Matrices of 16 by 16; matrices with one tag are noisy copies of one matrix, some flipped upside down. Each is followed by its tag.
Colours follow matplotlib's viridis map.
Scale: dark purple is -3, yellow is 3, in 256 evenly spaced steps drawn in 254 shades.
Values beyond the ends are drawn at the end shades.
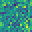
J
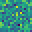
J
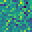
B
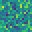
J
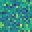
J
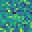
B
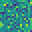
J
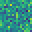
J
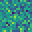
B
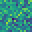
B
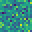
J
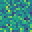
B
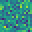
J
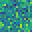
J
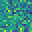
B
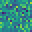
J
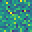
B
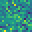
B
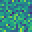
B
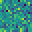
B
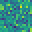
J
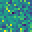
B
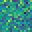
B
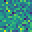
B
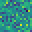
J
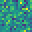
B
